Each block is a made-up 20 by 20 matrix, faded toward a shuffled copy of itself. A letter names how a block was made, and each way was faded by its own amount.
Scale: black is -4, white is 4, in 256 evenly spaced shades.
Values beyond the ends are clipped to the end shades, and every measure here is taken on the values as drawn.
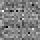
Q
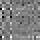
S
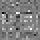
S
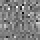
Q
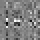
S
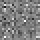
Q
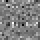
Q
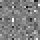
Q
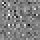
Q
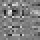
S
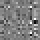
S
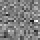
Q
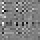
S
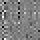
S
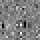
Q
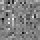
Q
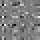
S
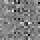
Q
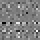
S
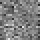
Q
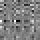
S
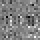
Q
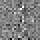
Q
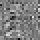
Q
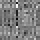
S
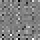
S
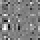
S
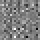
Q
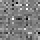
Q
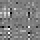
S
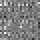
Q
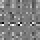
S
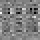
S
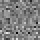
Q
